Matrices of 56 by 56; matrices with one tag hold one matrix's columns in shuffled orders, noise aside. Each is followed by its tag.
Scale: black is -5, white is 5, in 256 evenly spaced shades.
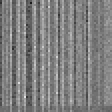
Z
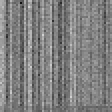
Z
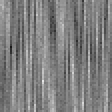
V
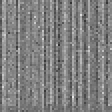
Z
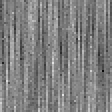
V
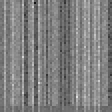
Z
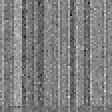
Z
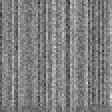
Z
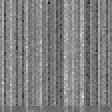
Z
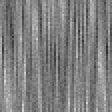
V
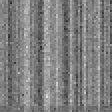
Z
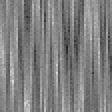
V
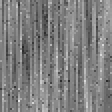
V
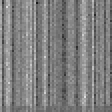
Z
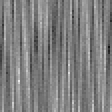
V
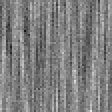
V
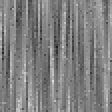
V
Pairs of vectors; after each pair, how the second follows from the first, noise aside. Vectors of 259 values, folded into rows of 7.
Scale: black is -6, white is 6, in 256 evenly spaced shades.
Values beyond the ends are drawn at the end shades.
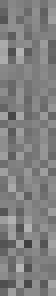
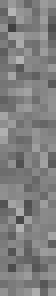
shuffled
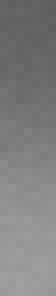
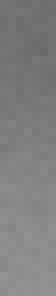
shrunk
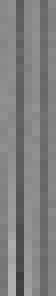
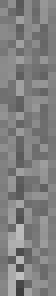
sign-scrambled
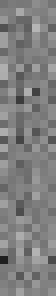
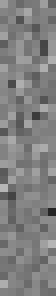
shuffled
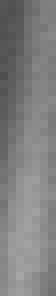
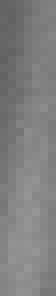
shrunk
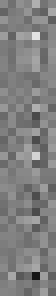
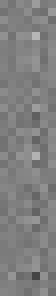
shrunk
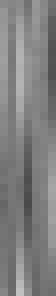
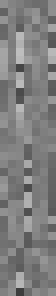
sign-scrambled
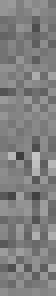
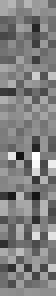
scaled up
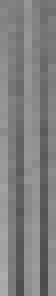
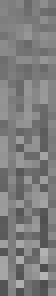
sign-scrambled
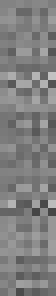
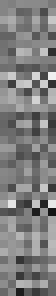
scaled up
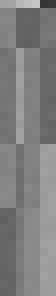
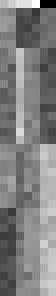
scaled up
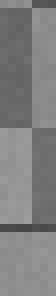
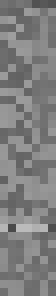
sign-scrambled
